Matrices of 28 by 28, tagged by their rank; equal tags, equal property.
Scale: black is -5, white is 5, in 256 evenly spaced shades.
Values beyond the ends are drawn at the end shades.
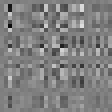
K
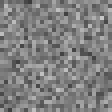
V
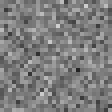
V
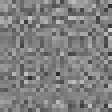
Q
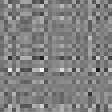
K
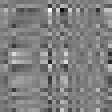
K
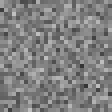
V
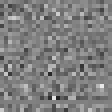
Q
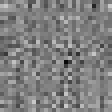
Q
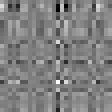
K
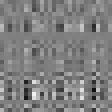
K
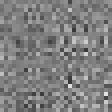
Q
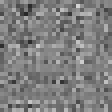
Q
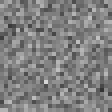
V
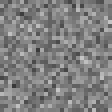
V
